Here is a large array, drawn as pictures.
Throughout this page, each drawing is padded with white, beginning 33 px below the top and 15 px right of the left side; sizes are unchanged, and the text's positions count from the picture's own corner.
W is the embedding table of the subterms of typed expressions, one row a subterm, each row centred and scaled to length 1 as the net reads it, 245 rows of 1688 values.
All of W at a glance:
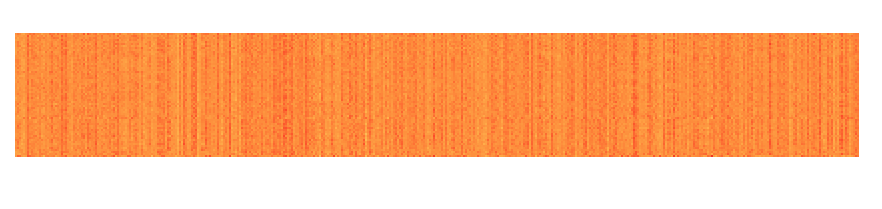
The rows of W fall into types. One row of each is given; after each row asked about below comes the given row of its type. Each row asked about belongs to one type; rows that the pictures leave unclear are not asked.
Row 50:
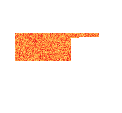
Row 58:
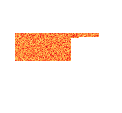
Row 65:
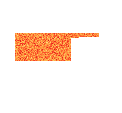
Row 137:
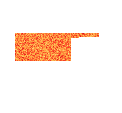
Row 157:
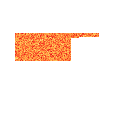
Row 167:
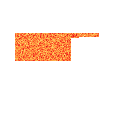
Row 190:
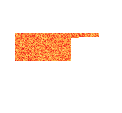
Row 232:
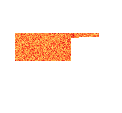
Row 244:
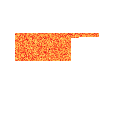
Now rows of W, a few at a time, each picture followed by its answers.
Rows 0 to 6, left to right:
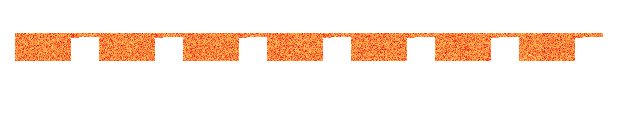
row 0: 167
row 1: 167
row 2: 244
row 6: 58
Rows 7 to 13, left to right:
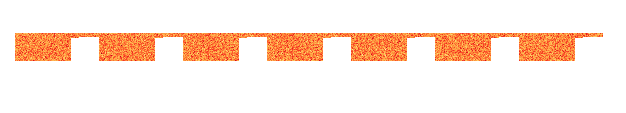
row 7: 65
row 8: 167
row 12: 232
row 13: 157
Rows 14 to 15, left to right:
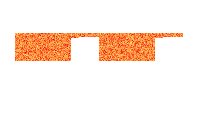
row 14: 190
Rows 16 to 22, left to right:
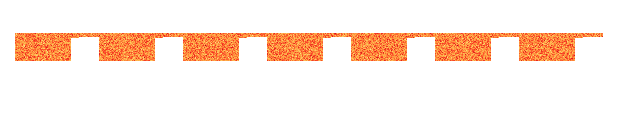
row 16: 190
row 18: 244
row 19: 137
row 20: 58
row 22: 137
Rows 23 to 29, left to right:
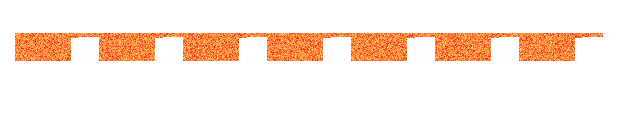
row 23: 58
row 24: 244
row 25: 244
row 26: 137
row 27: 58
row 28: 157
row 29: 232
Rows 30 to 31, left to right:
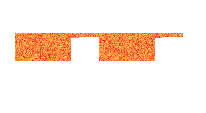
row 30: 50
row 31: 232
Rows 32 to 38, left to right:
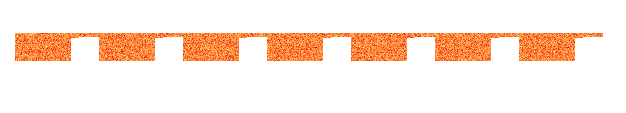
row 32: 137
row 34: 137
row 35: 244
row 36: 190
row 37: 65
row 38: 244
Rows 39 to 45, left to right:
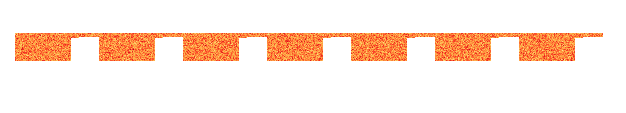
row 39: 190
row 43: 167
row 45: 50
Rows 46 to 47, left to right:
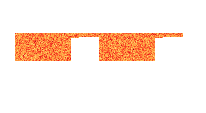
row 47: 244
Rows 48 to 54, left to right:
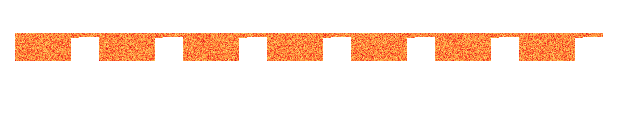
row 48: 137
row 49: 190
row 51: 157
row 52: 65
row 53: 50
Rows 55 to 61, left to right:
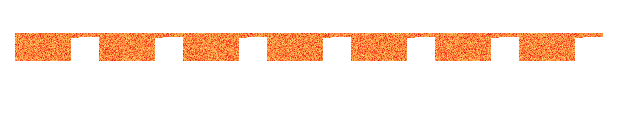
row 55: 58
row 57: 137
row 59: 157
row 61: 65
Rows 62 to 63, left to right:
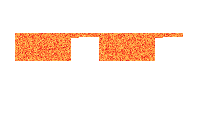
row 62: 244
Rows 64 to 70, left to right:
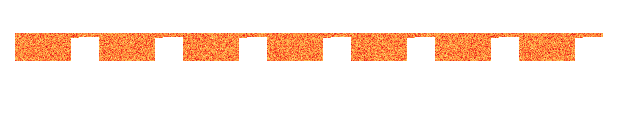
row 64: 58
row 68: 190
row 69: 58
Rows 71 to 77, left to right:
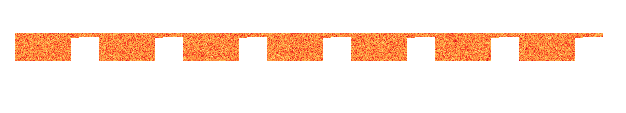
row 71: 167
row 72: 157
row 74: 58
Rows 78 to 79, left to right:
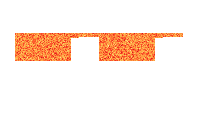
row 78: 58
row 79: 50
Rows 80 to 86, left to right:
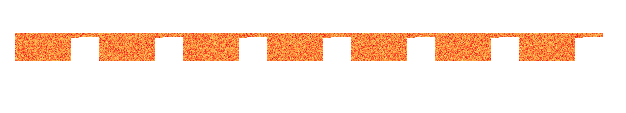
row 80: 244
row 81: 232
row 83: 167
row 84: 157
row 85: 65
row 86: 167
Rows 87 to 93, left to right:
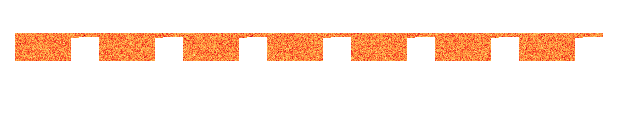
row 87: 137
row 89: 232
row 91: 157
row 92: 190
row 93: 137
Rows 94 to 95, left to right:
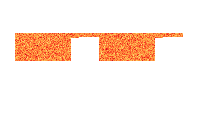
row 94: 65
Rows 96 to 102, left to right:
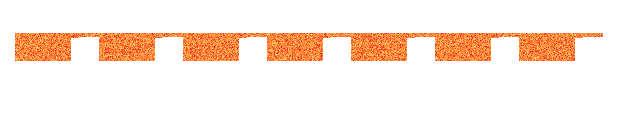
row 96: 58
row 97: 244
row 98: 244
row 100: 190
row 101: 58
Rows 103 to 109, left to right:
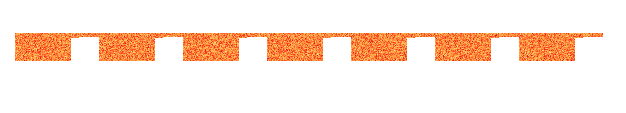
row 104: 157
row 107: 50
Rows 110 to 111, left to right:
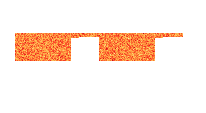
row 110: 137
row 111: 190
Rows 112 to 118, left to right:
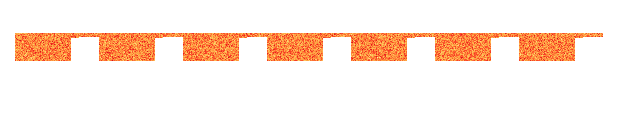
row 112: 232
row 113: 190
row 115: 244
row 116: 50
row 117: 58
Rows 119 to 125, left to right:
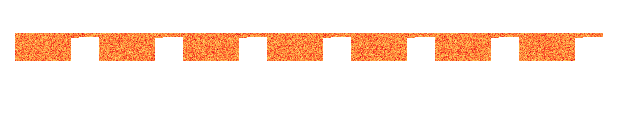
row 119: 157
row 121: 244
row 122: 157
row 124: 244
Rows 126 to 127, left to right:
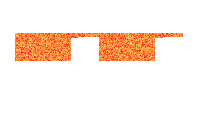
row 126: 190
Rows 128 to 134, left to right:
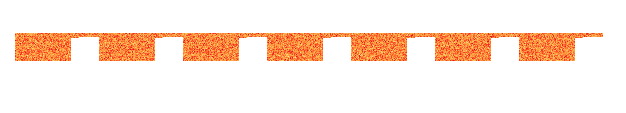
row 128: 137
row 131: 50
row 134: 244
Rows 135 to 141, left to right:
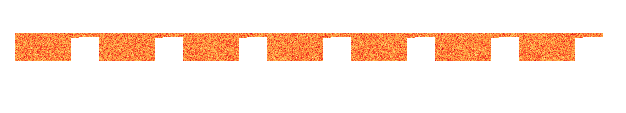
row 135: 244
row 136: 58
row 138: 58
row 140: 137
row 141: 65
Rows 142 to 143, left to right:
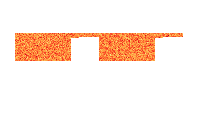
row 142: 65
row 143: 190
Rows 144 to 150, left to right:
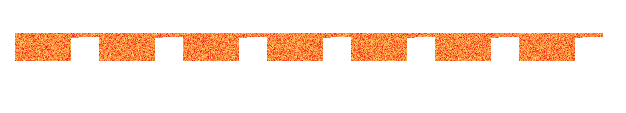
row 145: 58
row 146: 50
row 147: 137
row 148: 244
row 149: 65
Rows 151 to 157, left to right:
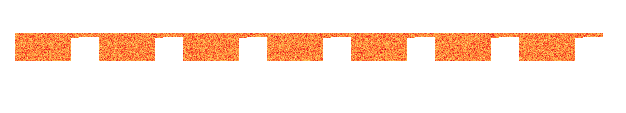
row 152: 167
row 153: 244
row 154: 65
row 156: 232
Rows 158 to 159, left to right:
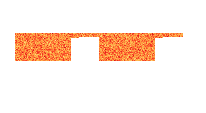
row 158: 50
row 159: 65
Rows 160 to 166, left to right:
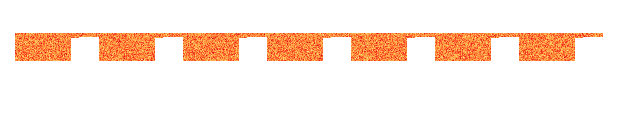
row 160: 157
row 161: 50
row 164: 167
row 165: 50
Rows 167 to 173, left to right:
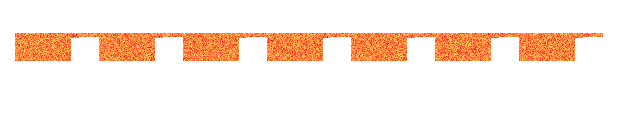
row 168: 58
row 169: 190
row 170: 232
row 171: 58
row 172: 244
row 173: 157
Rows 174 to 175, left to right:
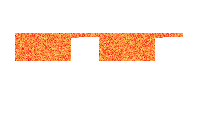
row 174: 190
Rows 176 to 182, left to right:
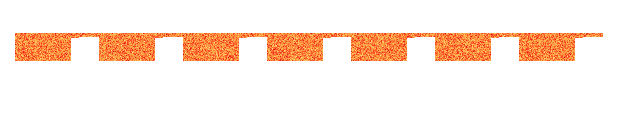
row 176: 244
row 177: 157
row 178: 137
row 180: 232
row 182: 244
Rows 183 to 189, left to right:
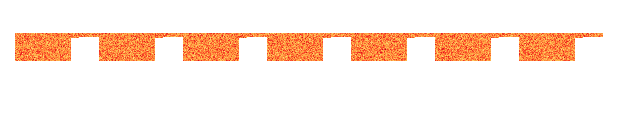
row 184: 157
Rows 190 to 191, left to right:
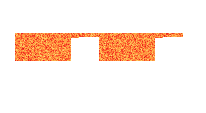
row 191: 244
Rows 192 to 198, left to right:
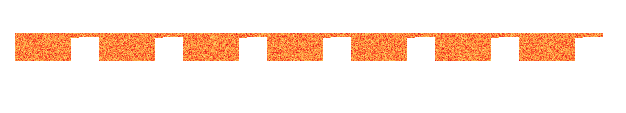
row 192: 50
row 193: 157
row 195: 190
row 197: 190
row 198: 137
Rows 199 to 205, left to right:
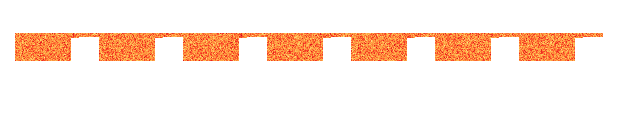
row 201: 232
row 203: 232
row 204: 50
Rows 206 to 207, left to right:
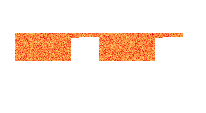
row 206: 167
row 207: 65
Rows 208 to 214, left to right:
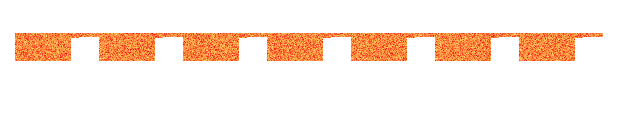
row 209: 232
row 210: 50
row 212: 58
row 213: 232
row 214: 58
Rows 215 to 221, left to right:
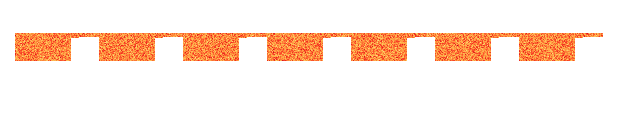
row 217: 58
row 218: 137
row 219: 190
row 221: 137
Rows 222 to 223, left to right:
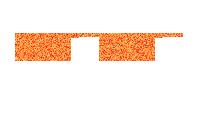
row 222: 58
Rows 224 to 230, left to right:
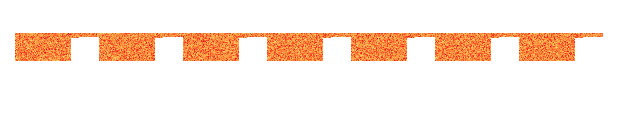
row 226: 50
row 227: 157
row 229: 157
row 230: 167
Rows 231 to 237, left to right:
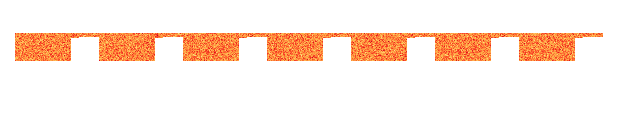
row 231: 157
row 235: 157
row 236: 244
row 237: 137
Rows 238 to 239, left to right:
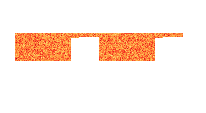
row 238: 50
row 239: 137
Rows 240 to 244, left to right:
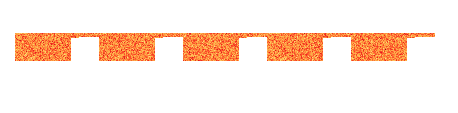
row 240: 232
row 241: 50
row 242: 137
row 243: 232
